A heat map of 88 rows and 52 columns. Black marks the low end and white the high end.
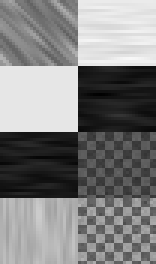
It is made of 4 by 2 panels. Panel 1,1: middling, slanting down to the right. Panel 1,2: very high, streaked across, faint in contrast. Panel 2,1: very high, flat. Panel 2,2: very low, streaked across, faint in contrast. Panel 3,1: very low, streaked across, faint in contrast. Panel 3,2: low, checkered. Panel 4,1: high, streaked downward, faint in contrast. Panel 4,2: middling, checkered, strong in contrast.
